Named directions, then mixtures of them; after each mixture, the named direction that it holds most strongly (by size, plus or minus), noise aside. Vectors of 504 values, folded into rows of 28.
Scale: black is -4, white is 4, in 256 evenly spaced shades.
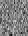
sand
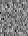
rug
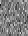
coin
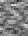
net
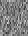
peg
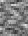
net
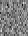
rug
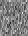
peg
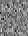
rug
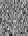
sand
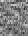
net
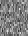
coin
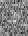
sand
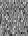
sand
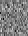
rug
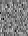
rug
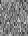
coin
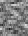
net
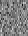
rug
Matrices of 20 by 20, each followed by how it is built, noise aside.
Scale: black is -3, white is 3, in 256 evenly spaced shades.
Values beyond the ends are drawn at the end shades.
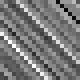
Toeplitz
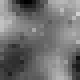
smooth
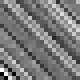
Toeplitz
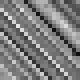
Toeplitz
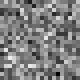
noise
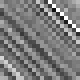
Toeplitz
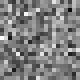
noise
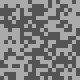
noise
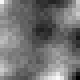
smooth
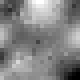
smooth
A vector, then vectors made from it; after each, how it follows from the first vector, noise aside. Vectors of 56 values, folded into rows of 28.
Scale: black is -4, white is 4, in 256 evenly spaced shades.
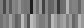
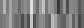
sign-scrambled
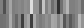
sign-scrambled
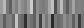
reversed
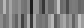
sign-scrambled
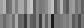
reversed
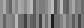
reversed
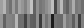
reversed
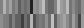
sign-scrambled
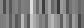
sign-scrambled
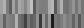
reversed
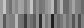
reversed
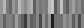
reversed
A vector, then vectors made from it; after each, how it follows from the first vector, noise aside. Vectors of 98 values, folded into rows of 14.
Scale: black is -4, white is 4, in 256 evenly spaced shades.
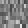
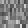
copied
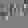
partly zeroed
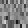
negated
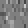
partly zeroed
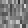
copied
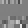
partly zeroed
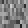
negated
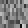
negated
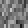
sign-scrambled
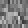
wrapped around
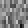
sign-scrambled
